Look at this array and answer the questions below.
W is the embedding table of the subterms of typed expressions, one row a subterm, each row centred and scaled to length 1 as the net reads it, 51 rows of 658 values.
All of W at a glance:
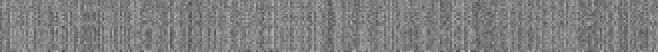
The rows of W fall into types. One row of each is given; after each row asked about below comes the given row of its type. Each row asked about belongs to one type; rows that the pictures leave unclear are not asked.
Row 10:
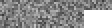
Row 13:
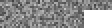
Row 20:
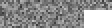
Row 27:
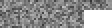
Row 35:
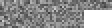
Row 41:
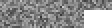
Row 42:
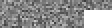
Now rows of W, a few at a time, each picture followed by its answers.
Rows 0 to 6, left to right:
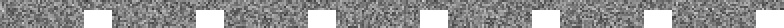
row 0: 41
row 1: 10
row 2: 41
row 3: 20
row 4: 10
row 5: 41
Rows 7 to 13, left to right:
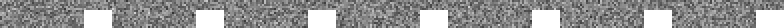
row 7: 42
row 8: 10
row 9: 42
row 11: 27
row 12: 13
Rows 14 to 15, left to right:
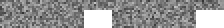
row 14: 13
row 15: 27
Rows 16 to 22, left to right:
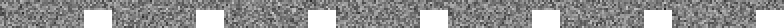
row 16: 20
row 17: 20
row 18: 41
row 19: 13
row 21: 42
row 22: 10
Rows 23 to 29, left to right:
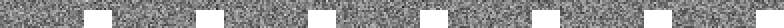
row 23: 10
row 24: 20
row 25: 13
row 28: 13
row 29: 41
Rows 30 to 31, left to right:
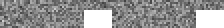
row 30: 35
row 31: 13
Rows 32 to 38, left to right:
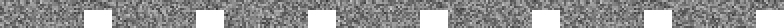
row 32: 35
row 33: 35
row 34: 10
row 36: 41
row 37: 35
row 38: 41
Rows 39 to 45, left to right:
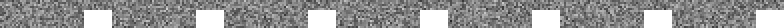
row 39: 13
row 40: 42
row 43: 10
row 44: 35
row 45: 20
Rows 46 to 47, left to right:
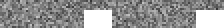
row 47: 35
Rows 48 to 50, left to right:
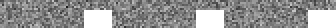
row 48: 13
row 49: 20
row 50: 27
